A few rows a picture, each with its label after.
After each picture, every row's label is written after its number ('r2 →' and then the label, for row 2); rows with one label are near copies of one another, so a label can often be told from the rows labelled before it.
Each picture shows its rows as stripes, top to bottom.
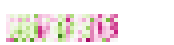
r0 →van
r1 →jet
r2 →van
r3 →van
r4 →van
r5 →van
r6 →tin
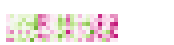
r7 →van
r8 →van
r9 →van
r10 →van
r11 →jet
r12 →van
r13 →tin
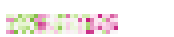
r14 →van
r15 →tin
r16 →van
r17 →van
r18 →tin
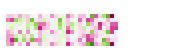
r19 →jet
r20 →tin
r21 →van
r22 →van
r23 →jet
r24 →tin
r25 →tin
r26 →jet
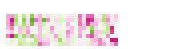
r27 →tin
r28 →tin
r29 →tin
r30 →jet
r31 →jet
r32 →tin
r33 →van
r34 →van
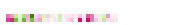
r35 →tin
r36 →tin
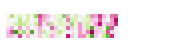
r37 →van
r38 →van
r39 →van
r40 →jet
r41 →tin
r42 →jet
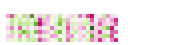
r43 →tin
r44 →van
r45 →van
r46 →jet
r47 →van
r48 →jet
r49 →van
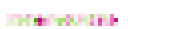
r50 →jet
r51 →van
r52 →van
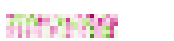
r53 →tin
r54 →van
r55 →van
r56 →jet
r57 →jet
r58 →jet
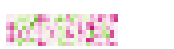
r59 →van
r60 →van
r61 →tin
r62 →tin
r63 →jet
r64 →jet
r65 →tin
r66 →van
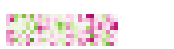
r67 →tin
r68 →tin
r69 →van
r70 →van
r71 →tin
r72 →jet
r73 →tin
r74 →jet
